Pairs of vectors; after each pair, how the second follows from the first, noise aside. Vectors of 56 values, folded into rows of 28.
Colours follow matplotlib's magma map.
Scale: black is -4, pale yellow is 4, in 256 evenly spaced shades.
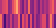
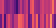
sign-scrambled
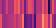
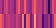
sign-scrambled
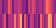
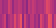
shrunk
